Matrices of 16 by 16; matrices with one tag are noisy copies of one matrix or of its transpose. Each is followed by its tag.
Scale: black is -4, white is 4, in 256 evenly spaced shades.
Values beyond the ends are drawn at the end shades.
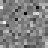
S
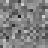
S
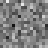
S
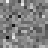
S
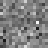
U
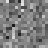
S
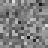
U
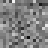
U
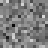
S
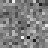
U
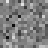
S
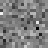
U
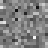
S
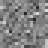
S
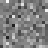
S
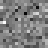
S
